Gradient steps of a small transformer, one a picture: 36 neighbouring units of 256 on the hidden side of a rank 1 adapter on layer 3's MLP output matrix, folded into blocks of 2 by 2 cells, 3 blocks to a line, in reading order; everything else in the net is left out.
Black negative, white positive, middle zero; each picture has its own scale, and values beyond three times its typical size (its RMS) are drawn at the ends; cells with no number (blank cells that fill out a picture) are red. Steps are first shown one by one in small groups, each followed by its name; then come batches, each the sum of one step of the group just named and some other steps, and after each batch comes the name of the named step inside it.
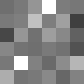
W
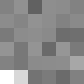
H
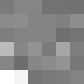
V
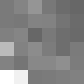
V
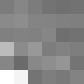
V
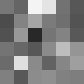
W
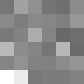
V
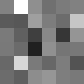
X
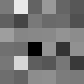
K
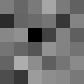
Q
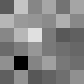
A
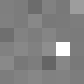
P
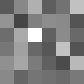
A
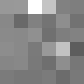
A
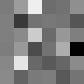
K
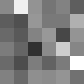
X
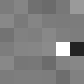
P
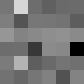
K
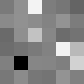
A
